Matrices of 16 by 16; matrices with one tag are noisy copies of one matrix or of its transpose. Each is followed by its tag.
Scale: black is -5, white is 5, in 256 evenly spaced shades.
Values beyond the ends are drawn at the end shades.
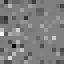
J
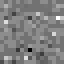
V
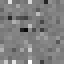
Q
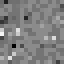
J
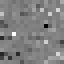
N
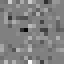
Q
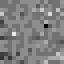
N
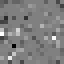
J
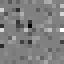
Q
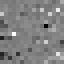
N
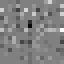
Q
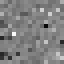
N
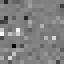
J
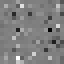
V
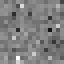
V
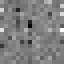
Q
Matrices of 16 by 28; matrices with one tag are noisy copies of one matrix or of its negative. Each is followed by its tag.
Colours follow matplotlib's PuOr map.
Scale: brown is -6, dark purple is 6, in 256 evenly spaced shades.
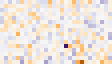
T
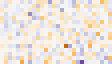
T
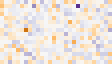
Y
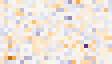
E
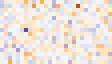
Y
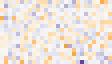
T
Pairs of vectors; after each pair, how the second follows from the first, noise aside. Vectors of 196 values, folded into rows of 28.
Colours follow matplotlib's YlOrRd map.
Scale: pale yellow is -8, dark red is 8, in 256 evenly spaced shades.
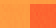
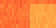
negated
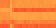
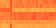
negated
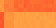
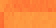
shrunk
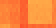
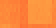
shrunk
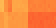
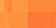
shrunk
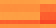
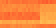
negated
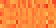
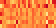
scaled up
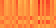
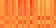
negated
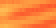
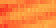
negated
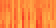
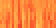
negated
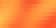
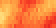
scaled up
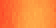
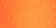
shrunk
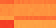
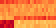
scaled up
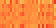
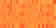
shrunk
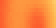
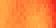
negated
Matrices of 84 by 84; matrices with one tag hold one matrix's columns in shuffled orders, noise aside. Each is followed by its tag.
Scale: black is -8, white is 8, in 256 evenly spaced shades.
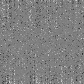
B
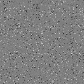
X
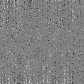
B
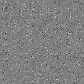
X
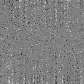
B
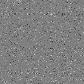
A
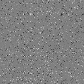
A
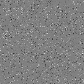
X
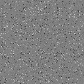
X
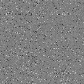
A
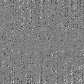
B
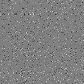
A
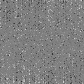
B
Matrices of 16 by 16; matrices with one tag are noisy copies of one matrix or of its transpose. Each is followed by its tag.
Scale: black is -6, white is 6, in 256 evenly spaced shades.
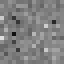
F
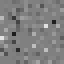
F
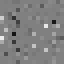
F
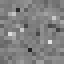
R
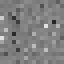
F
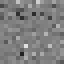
F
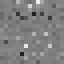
F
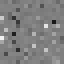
F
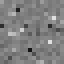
R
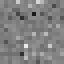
F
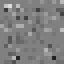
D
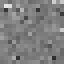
D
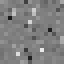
R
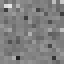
D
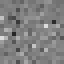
F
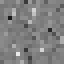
R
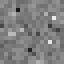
R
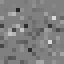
R
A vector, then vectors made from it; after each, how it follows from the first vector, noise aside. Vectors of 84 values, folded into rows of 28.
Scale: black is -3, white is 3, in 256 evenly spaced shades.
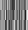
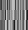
negated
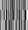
copied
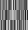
sign-scrambled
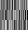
sign-scrambled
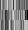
sign-scrambled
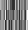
copied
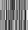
copied
